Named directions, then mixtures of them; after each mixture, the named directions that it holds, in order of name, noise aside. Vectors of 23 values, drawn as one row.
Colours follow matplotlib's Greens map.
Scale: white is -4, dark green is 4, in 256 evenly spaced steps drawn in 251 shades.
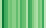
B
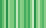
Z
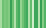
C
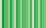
B, C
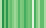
B, C, Z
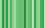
B, C, Z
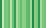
B, C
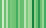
B, C, Z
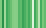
B, C, Z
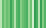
C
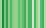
B, C, Z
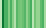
B, C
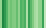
B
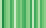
B, C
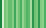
B, C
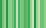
Z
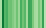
B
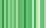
B, C, Z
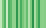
Z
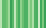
C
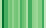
B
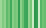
C, Z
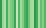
B, Z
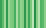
Z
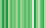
B, C, Z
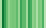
B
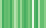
B, C, Z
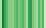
B
